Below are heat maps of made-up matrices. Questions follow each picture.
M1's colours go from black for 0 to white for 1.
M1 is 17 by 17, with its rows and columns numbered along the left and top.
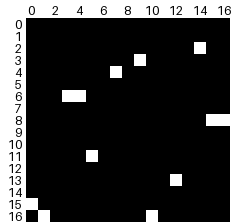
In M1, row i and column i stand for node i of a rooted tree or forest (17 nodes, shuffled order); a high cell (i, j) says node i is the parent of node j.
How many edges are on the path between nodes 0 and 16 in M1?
3
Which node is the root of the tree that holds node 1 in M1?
8
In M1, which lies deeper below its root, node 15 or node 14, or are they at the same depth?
the same depth
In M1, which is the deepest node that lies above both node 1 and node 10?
16
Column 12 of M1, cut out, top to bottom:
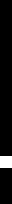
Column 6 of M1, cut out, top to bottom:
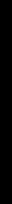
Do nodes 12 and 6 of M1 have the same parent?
no
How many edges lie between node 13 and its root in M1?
0
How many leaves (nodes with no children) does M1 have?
8
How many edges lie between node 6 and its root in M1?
0
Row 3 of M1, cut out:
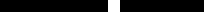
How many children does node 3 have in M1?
1
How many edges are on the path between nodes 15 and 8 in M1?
1
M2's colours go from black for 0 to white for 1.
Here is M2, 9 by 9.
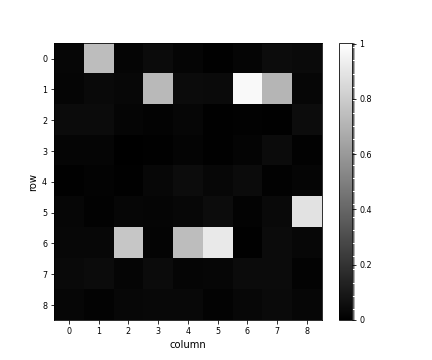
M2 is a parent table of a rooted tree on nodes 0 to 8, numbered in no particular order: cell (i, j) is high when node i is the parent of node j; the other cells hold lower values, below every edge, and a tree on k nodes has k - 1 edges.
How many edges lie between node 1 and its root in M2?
1
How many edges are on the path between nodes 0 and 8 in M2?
4
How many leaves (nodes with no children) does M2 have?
5
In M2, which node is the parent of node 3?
1
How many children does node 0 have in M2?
1
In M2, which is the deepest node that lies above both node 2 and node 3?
1
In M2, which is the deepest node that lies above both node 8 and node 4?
6
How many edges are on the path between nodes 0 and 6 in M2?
2
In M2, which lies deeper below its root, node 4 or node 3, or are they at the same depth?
node 4
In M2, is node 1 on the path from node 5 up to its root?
yes
